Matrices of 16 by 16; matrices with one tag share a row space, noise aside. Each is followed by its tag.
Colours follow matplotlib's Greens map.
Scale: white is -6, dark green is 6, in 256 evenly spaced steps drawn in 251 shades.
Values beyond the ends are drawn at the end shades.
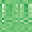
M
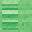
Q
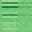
Q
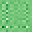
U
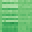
Q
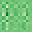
U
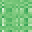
M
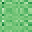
M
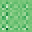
U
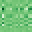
M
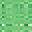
M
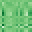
M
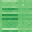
Q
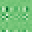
U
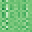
U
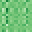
U
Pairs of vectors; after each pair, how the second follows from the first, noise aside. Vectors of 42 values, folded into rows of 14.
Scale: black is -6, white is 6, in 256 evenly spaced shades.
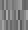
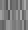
reversed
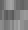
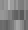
reversed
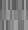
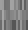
reversed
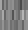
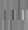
partly zeroed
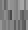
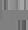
partly zeroed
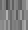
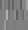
partly zeroed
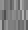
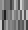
scaled up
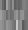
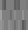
partly zeroed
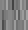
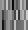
scaled up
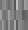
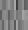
negated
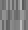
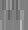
partly zeroed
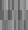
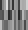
scaled up
